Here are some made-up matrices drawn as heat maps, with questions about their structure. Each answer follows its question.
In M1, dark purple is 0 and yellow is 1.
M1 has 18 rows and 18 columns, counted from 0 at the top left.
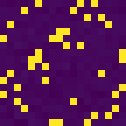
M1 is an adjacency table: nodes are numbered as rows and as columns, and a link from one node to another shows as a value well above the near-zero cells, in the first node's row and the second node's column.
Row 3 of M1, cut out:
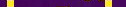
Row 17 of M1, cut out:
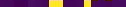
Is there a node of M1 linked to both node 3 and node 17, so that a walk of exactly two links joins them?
no
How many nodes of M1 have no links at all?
0
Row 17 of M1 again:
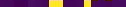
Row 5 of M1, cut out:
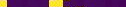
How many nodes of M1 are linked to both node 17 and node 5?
2
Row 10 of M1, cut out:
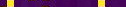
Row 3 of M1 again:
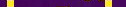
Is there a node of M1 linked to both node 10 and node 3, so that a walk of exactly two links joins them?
yes
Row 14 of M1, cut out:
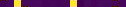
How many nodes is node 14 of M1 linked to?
2
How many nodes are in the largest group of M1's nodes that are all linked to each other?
2
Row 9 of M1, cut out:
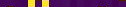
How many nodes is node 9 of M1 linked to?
2
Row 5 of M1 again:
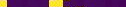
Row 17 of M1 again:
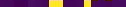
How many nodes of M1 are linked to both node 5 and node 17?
2
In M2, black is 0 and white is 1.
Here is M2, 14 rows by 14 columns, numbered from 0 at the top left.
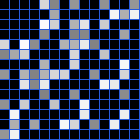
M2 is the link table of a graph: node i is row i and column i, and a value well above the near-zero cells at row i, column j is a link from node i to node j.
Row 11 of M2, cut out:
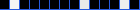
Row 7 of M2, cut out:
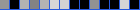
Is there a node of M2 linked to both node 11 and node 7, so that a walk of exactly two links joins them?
yes
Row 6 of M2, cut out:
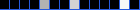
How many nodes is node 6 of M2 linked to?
3
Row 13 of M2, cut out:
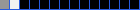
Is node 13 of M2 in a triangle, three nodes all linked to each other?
no
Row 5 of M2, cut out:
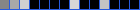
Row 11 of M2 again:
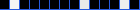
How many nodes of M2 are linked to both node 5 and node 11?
1
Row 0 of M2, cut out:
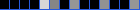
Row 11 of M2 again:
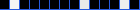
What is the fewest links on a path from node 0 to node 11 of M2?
3
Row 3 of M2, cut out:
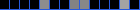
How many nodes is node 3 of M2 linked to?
4
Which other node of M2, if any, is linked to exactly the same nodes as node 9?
node 6
